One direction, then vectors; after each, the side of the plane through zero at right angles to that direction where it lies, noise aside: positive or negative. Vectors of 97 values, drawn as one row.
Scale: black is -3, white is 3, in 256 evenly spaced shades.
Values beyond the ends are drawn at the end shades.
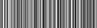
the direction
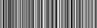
negative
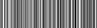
positive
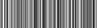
positive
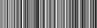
positive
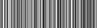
positive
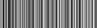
negative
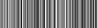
positive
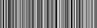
negative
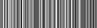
positive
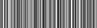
positive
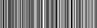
negative
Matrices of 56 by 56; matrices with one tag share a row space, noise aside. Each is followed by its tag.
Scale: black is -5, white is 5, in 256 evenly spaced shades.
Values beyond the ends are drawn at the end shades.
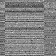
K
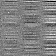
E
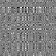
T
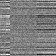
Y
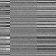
Y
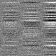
E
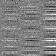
E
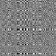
T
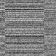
K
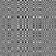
T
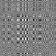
T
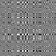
T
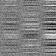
E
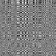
T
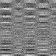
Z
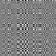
T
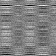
Z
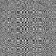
T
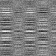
Z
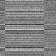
K
